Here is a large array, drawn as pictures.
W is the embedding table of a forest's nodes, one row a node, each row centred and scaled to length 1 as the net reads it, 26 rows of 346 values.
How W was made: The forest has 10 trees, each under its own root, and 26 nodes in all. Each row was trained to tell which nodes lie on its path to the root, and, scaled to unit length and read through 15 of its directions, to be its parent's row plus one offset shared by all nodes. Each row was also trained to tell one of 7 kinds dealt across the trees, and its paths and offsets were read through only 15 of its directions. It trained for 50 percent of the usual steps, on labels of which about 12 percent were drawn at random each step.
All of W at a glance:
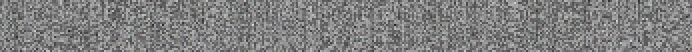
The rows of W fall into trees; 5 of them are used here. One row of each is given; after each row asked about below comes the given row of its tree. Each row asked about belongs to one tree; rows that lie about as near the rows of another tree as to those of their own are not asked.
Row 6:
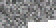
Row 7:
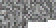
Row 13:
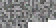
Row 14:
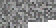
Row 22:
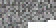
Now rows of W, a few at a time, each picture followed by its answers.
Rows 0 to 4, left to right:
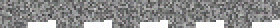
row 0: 22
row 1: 7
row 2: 22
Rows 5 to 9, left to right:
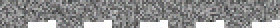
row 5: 7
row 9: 6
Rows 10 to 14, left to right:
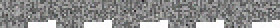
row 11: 22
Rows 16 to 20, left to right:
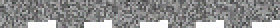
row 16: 6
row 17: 13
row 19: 6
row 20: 6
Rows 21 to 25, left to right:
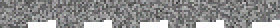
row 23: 14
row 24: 13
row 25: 7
